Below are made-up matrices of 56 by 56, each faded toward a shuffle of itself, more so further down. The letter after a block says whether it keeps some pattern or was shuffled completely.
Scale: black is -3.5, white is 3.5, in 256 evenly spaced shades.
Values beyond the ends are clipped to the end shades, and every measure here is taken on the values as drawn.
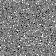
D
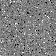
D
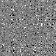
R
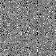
R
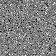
D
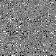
R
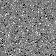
D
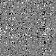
R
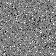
D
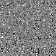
R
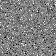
D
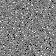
D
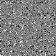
R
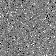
D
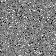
D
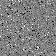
D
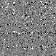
R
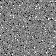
D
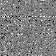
R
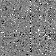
R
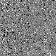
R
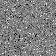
D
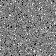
D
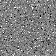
D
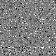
R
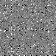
R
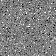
D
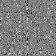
R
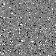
R
